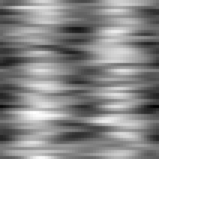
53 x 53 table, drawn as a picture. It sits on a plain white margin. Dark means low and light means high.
Slope: none. Average level on the scale: 50%. Ninth with the highest average: bottom left. Stripes: upright, repeating 2 times.
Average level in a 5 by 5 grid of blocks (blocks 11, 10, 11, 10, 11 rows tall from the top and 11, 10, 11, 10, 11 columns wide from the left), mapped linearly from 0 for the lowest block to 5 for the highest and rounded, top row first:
24042 / 12051 / 14031 / 25141 / 24132
